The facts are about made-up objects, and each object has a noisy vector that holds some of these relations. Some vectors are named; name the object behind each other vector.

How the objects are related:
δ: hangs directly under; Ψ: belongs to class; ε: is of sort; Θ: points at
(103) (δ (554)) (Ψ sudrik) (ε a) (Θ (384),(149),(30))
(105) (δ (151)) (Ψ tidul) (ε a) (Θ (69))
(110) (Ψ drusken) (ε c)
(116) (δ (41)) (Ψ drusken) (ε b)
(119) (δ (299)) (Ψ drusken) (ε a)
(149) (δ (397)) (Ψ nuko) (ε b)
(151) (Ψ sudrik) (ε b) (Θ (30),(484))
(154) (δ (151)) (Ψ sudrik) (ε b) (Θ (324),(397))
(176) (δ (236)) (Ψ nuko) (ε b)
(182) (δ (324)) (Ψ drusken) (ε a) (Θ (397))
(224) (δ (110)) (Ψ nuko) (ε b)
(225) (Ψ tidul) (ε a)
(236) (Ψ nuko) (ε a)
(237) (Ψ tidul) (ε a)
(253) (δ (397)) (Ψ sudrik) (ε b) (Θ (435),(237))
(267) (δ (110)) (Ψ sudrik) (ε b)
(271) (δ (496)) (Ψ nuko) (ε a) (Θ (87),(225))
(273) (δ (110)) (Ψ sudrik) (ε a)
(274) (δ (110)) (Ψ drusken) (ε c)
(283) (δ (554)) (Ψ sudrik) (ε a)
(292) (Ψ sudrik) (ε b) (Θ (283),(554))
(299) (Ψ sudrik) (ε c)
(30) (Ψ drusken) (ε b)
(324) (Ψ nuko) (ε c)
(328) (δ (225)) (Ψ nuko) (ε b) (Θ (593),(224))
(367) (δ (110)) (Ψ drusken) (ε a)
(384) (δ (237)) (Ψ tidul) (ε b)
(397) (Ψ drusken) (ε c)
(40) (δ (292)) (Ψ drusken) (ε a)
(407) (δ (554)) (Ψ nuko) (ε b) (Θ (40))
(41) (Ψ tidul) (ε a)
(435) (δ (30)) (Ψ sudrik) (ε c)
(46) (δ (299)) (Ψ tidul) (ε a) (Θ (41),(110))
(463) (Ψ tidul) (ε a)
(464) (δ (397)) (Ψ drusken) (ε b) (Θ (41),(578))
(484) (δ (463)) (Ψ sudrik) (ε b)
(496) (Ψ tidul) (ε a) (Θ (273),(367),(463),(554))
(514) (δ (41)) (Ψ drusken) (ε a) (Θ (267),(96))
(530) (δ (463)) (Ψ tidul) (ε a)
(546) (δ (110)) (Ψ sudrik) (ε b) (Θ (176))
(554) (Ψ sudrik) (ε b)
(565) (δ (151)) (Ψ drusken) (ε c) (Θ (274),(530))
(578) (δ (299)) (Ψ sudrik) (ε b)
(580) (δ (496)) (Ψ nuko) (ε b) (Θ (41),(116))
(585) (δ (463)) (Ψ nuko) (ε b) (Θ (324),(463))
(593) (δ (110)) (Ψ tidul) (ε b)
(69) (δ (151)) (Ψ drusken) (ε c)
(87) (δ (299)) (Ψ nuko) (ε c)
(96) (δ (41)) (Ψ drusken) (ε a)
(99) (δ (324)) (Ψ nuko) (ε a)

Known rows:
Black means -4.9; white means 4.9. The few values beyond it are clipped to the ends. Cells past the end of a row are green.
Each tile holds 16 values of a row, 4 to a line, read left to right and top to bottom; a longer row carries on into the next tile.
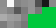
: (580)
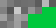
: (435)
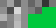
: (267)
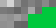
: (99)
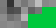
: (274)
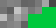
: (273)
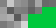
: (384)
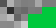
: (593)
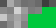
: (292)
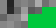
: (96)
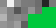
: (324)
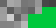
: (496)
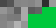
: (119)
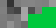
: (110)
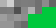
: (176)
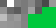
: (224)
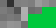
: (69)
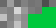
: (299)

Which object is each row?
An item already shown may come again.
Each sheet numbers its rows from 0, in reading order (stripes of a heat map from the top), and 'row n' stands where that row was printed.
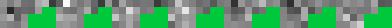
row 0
(463)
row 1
(328)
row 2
(292)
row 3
(151)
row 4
(274)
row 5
(367)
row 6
(105)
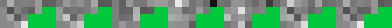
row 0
(225)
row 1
(105)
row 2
(30)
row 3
(585)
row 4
(154)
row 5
(384)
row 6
(225)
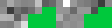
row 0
(530)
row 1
(149)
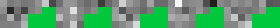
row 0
(237)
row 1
(154)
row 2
(384)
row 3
(580)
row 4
(105)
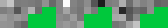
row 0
(176)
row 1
(271)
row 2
(41)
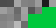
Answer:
(182)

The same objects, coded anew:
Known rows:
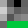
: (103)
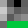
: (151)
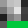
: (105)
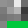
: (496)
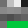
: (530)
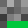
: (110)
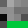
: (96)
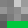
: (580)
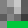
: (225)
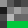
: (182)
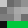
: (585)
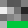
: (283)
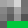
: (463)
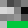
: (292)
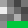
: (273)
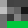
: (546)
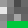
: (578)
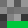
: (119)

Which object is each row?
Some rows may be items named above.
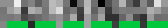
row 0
(496)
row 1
(149)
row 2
(435)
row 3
(253)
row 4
(565)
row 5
(328)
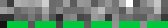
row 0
(176)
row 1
(463)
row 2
(119)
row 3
(271)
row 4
(46)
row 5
(225)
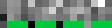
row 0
(514)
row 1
(324)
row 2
(585)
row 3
(41)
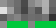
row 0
(267)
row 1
(237)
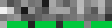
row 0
(554)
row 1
(30)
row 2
(149)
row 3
(237)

